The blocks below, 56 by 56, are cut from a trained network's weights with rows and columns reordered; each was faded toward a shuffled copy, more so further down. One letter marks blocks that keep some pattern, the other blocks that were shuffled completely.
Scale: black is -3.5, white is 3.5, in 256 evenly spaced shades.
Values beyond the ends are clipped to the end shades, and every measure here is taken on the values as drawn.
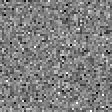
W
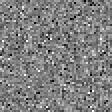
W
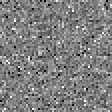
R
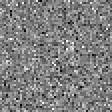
R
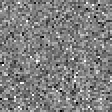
R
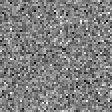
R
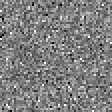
W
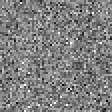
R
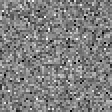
W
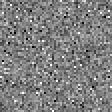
W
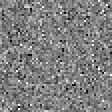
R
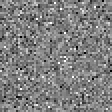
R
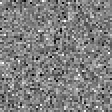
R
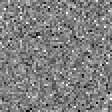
W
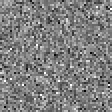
W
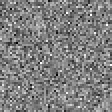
W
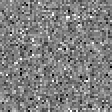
W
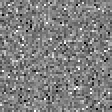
R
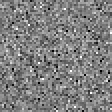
W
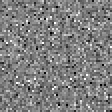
W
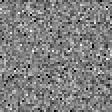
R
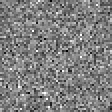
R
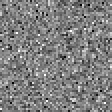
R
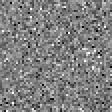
W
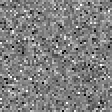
R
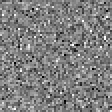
W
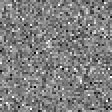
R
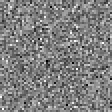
W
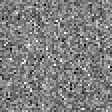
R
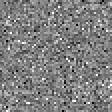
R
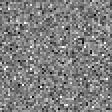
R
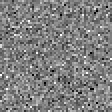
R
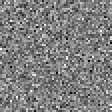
W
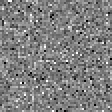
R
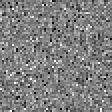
W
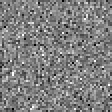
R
